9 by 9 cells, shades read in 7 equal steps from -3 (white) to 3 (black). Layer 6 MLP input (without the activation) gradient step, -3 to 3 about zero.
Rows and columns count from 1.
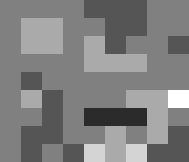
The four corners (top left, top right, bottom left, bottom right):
0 0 0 1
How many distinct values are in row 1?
2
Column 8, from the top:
0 0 0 0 0 -1 -1 -1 1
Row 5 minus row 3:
0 2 1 0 1 -1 0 0 -1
